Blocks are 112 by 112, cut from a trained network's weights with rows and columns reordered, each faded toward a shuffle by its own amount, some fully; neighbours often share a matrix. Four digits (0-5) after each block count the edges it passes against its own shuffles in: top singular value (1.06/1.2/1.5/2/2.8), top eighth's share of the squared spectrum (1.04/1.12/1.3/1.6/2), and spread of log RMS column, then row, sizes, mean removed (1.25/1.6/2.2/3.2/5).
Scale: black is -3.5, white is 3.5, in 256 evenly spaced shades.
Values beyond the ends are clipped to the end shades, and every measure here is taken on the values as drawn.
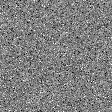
0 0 0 0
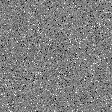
0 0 0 0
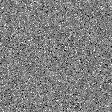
0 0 0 0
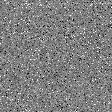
0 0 0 0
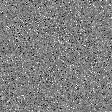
0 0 0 0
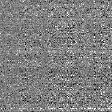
3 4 3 2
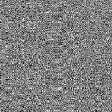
4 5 2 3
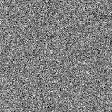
3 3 1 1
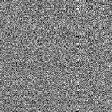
4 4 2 2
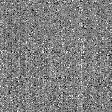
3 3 1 2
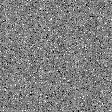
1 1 0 0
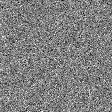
1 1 0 0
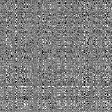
4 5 4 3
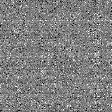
3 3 2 1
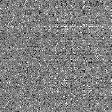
3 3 3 1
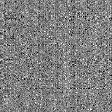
3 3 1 3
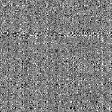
3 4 2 3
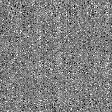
3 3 1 2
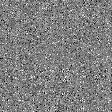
2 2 0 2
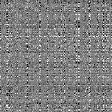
4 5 4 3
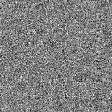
3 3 1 1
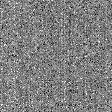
2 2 1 1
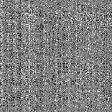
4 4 2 3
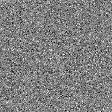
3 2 2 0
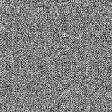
4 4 2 2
